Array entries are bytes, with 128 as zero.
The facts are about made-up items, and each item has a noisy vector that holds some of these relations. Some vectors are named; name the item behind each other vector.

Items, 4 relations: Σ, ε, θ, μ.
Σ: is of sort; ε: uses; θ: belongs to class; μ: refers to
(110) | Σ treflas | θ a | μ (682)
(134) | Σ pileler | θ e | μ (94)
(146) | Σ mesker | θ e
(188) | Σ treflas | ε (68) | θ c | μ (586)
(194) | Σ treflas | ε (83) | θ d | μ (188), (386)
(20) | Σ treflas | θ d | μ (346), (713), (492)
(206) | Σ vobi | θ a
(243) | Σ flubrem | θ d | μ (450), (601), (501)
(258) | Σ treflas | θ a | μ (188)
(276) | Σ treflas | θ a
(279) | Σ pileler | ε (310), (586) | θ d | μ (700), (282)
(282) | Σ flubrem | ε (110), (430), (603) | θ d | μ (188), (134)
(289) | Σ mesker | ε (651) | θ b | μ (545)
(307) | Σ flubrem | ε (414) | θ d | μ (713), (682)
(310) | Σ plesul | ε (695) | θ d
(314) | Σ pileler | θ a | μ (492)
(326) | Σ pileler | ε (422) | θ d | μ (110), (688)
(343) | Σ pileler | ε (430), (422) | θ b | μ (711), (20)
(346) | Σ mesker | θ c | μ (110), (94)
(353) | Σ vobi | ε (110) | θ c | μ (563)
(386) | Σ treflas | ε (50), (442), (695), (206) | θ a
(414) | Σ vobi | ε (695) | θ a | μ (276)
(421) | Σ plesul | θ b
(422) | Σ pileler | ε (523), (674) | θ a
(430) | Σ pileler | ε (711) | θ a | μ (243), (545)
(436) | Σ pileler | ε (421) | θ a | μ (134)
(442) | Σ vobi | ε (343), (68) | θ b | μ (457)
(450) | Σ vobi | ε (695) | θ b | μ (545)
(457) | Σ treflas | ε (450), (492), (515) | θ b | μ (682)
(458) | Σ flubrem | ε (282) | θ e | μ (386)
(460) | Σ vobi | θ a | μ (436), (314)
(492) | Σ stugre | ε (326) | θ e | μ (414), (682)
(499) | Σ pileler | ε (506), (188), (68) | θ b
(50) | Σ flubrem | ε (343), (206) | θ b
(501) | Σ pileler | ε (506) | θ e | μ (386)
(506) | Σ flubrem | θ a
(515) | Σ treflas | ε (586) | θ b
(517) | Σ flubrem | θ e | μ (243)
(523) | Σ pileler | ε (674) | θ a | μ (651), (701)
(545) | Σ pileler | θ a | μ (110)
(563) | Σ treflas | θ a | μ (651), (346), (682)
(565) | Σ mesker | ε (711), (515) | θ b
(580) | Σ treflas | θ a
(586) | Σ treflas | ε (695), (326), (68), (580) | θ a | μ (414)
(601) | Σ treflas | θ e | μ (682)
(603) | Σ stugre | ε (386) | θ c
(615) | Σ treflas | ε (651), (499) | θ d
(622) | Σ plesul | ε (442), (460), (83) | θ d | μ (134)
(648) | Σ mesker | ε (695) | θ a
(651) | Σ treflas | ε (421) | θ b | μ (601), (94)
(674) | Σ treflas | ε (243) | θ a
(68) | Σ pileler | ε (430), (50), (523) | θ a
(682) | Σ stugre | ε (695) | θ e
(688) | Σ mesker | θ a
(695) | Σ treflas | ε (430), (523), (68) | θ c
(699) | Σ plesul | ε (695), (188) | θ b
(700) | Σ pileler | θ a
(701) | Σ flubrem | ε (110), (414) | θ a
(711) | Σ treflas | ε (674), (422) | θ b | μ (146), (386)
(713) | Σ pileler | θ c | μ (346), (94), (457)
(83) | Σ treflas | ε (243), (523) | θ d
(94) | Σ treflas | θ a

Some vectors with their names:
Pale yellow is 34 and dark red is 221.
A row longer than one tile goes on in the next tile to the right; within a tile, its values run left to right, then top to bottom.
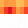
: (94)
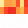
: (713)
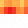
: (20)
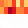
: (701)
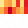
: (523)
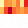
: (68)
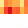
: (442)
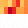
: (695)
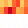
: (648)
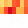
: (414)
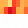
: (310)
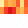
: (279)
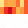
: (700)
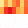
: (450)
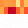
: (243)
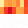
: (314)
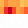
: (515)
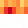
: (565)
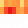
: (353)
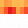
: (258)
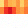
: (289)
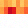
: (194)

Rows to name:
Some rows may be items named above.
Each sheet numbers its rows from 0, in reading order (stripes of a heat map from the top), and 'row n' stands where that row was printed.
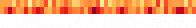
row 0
(674)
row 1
(279)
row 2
(110)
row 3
(50)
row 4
(699)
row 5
(422)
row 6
(243)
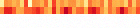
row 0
(545)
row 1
(134)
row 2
(386)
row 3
(326)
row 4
(83)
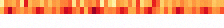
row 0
(68)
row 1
(194)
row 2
(517)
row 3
(50)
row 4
(436)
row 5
(682)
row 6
(586)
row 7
(421)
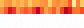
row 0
(258)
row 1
(688)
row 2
(506)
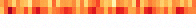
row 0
(711)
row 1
(442)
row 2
(346)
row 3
(492)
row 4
(545)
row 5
(457)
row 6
(188)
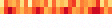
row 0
(343)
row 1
(501)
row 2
(648)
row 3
(307)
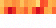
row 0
(586)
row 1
(310)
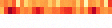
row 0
(50)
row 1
(615)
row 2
(346)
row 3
(499)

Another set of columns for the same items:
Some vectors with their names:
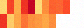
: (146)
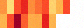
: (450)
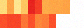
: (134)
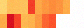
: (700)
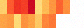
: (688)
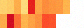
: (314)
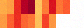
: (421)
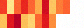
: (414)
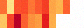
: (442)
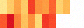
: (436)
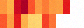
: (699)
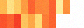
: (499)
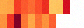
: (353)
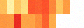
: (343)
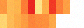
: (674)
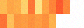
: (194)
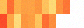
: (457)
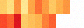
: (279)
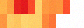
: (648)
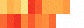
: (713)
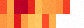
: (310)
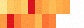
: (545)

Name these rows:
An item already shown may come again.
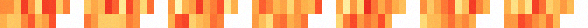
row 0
(50)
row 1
(386)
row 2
(68)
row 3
(307)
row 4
(523)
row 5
(674)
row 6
(326)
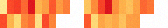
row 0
(289)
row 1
(565)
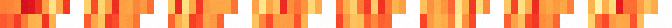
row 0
(682)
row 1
(601)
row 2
(601)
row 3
(430)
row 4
(188)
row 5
(615)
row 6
(601)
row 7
(430)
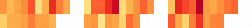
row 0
(674)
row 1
(688)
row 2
(346)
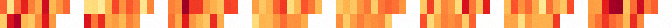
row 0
(414)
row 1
(501)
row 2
(622)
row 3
(674)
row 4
(711)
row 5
(458)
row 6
(701)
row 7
(421)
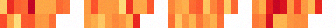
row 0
(346)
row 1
(282)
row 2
(695)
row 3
(603)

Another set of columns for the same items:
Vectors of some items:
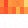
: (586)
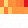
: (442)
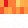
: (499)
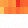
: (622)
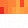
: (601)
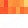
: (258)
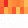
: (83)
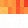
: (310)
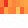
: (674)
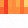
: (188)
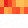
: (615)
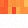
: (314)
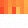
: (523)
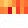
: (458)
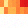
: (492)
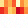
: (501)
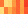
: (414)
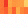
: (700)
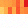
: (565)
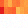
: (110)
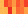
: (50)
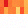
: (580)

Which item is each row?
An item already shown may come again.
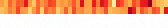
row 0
(688)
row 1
(146)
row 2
(565)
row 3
(243)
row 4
(506)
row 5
(436)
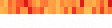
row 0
(688)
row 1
(110)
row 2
(699)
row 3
(648)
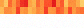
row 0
(346)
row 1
(688)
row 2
(279)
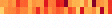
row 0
(622)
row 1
(282)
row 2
(436)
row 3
(289)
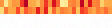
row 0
(682)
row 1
(701)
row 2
(353)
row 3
(499)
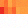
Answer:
(457)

